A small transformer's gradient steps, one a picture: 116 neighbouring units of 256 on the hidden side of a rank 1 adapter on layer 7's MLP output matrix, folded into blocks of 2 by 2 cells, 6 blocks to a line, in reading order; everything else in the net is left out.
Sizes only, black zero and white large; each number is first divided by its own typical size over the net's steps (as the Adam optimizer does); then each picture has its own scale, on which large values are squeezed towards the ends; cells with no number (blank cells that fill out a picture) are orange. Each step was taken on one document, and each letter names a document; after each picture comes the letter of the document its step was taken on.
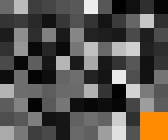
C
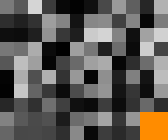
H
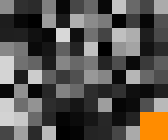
H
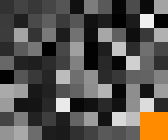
C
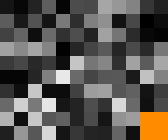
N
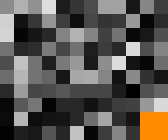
H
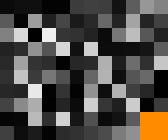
N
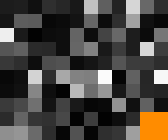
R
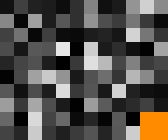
N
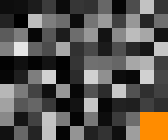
N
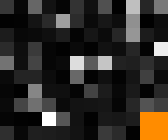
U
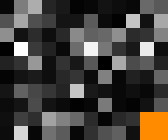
R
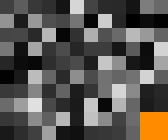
N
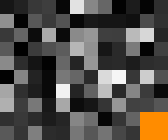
C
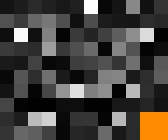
C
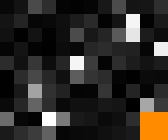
U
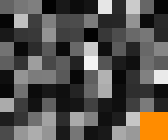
R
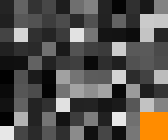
C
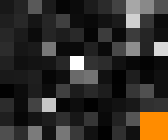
U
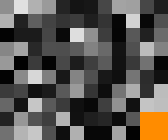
H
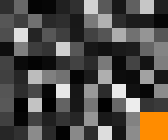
N
